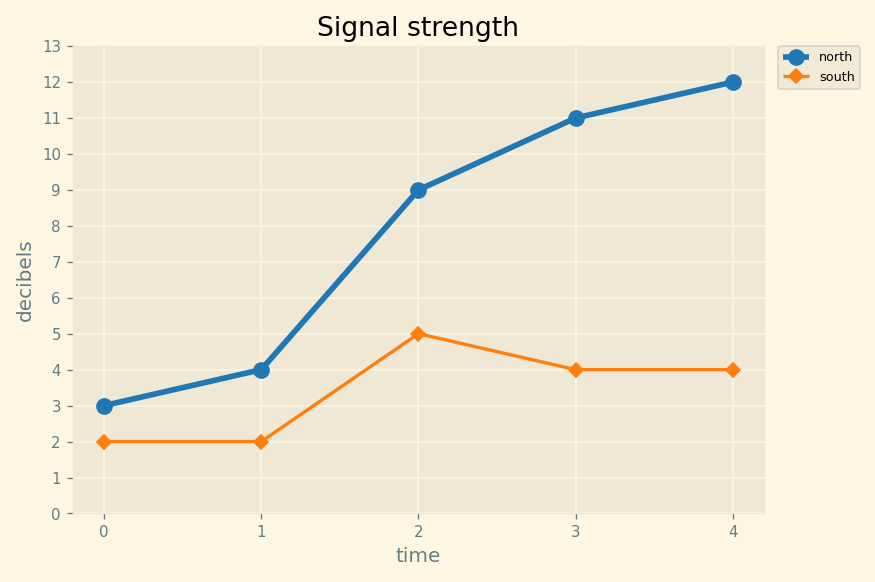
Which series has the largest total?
north
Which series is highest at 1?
north
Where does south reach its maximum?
2
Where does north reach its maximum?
4
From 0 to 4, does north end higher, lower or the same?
higher
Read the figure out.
Title: Signal strength
x-axis: time, ticks 0 1 2 3 4
y-axis: decibels, ticks 0 1 2 3 4 5 6 7 8 9 10 11 12 13
Legend: north, south
Values:
north: 3 4 9 11 12
south: 2 2 5 4 4
